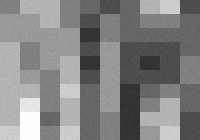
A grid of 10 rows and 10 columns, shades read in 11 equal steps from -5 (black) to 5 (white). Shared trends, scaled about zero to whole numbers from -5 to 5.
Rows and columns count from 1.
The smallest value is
-3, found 7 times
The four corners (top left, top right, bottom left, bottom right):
0 -2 3 -2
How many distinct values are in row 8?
6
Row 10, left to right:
3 5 0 3 -1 0 -3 1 3 -2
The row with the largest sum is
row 10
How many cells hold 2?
18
